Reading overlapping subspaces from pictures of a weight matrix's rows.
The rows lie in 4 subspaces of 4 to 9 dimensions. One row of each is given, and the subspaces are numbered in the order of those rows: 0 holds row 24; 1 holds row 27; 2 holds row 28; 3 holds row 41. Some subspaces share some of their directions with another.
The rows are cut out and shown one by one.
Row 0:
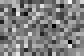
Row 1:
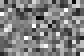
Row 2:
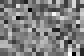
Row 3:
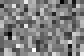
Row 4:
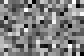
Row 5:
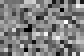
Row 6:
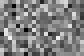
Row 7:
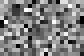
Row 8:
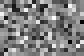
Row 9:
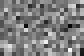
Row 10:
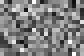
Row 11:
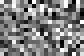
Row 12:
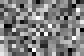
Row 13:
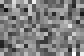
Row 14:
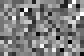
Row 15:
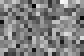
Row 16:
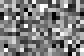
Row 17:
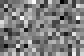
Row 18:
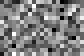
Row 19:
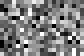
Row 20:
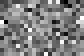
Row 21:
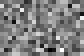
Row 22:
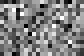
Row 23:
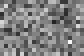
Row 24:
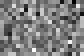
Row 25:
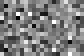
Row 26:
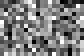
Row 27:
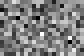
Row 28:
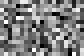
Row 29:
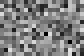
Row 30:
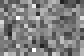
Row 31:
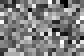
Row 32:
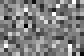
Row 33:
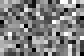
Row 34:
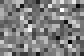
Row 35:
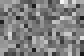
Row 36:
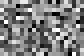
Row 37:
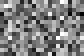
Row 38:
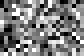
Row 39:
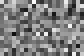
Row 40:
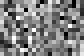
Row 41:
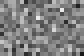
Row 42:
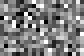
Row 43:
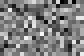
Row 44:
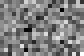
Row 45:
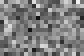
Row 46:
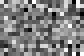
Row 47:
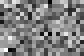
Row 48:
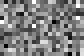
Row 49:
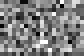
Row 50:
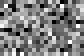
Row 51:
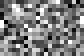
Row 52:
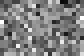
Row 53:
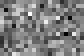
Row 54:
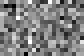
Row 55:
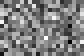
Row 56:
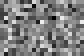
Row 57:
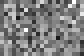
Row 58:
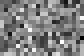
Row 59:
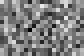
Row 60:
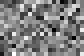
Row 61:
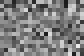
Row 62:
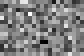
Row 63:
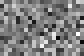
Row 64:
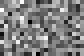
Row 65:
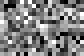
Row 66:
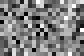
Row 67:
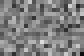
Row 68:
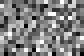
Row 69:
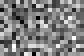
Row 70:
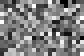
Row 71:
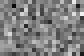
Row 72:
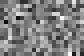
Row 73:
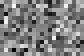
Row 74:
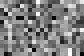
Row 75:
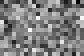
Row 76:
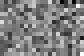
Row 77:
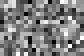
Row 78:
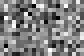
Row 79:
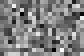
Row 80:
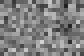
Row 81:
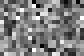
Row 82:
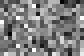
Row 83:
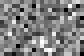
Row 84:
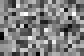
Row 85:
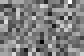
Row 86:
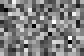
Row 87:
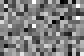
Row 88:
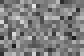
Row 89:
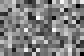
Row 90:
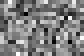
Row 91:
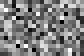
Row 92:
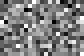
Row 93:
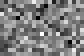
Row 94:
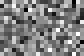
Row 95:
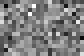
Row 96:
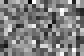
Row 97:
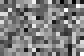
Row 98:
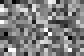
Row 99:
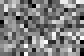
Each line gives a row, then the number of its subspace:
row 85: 0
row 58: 3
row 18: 3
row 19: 1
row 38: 1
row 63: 0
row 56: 2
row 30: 2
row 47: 1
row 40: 0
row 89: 3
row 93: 1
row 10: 0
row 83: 0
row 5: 3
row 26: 3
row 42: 1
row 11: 0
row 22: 0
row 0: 0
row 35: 2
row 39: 3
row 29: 3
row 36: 2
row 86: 1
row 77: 0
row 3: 0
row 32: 1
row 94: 0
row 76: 3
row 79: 0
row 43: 1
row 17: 1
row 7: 2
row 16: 1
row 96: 3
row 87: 1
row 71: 0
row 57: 0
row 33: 2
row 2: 2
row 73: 0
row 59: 0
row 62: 1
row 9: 0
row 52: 2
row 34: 3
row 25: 1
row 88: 3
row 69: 3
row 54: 0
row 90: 0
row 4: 2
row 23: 1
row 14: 0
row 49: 1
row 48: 1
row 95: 1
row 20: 2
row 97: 3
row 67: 0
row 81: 1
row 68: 0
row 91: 1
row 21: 0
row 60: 3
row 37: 0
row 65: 0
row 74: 3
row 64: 3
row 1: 1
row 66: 3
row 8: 2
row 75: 2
